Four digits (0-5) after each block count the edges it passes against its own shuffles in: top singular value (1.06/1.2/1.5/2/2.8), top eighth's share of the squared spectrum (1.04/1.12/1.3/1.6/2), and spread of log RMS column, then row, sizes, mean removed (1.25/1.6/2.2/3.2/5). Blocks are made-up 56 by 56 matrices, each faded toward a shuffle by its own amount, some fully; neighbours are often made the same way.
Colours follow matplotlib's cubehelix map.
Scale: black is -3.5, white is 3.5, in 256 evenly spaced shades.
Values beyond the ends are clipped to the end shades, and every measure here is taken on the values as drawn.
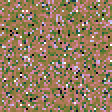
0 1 0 0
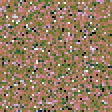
0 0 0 0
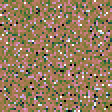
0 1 0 0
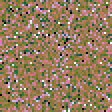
0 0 0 0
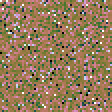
0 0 0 0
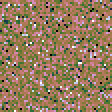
0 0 0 0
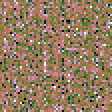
1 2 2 0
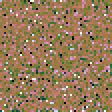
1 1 0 0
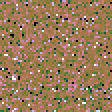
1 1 0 0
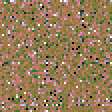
2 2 0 0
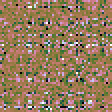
4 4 2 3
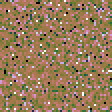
0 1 0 0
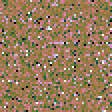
2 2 0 1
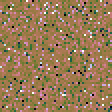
0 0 0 0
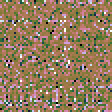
3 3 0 2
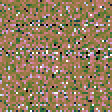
4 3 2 2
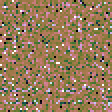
2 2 0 0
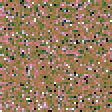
2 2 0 0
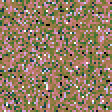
0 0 0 0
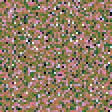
2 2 1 0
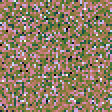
2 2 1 0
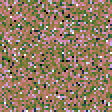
1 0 0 0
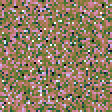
2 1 0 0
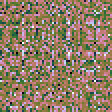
4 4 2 2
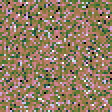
1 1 0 0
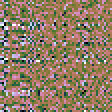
4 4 3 3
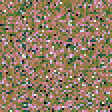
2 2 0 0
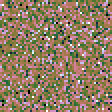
1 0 0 0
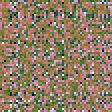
4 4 2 2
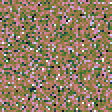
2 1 0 0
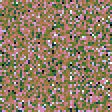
1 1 2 0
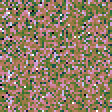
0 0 2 0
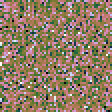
3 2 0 1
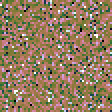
1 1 1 0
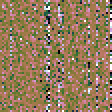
3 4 3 0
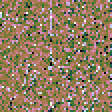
1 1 2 0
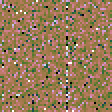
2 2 1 0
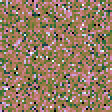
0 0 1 0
